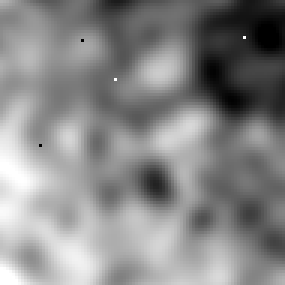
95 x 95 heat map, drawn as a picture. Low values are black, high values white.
Values rise toward the bottom left. No single row or column stands out from its neighbours. The texture varies smoothly and slowly. The top right is the ninth with the lowest average. The halves do not mirror each other. Four lone cells stand out: two far higher and two far lower than their neighbours.
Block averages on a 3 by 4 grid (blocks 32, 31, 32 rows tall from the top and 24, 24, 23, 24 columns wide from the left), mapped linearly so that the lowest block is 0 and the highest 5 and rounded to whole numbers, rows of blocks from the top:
3 2 2 0 / 5 3 3 2 / 5 4 4 3
